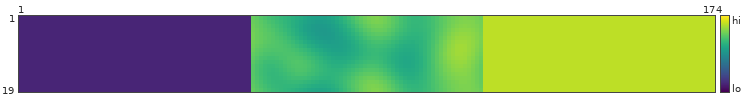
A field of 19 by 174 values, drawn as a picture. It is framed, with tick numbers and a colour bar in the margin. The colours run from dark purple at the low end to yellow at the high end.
The table splits into one row of 3 panels. Panel 1,1: very low, flat. Panel 1,2: high, smooth. Panel 1,3: very high, flat.
